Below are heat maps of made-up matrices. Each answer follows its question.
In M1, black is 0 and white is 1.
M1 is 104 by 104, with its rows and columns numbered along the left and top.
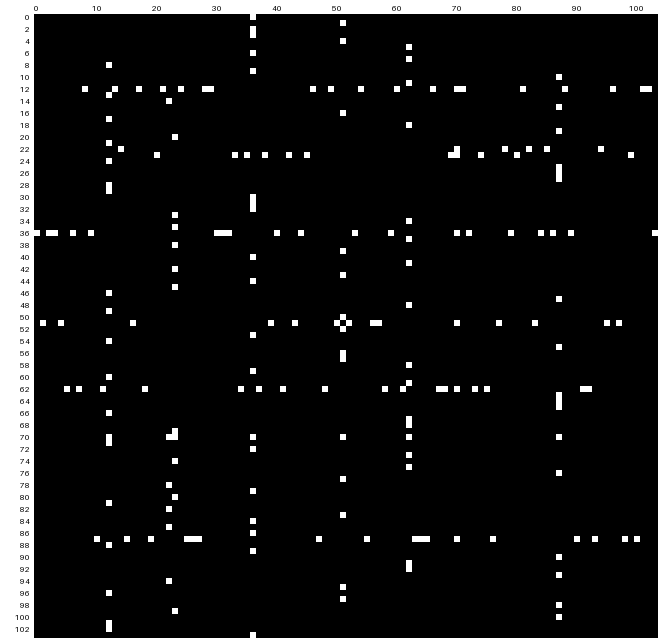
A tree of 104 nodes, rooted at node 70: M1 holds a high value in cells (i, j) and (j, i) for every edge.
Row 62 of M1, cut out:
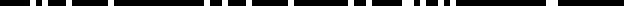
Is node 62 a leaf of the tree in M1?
no
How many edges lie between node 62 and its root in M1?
1
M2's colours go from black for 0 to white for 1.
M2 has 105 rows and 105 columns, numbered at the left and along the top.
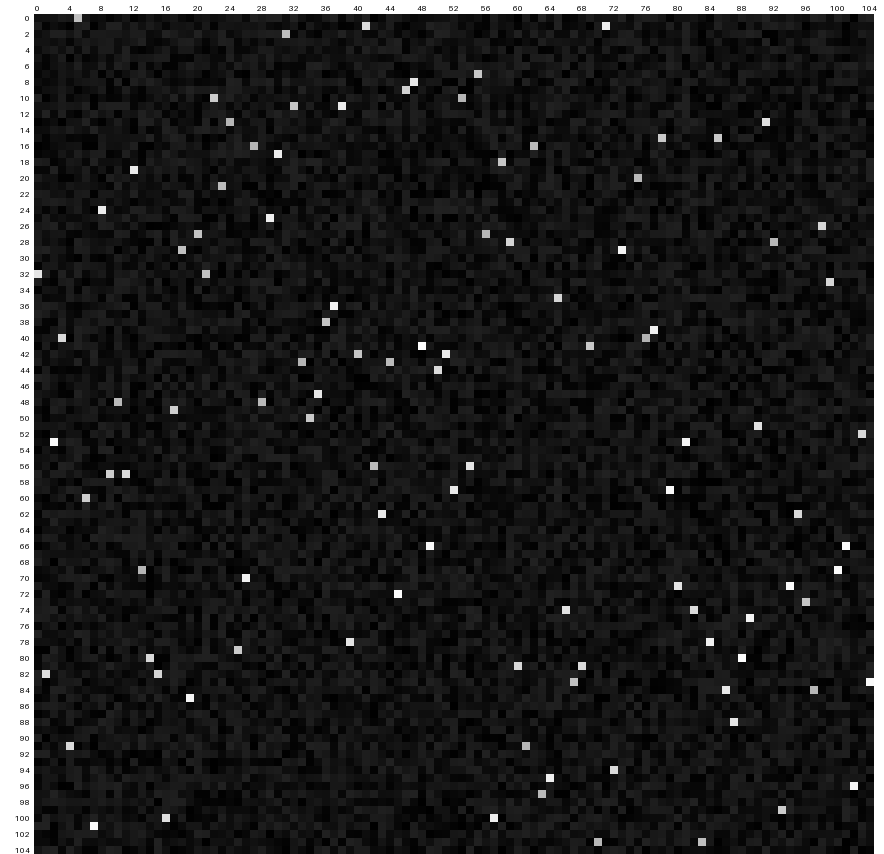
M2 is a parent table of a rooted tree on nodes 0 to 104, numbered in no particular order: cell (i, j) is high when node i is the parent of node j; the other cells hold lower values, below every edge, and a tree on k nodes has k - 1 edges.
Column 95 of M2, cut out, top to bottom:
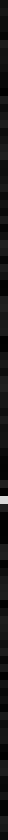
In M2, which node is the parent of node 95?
62
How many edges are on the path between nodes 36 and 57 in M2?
3
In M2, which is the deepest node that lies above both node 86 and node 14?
82
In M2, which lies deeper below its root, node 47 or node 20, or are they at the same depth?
the same depth
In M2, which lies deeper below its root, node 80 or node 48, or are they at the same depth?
the same depth
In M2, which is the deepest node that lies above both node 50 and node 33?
43
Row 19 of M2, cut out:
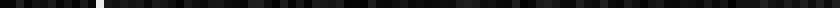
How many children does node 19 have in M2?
1
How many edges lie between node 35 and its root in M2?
9
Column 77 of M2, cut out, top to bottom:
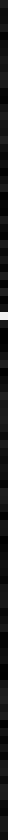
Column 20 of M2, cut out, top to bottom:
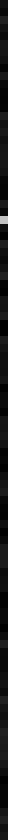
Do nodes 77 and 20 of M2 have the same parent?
no
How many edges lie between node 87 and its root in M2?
6
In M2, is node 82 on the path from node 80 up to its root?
yes
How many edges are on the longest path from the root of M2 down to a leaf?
12
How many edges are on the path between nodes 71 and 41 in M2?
2
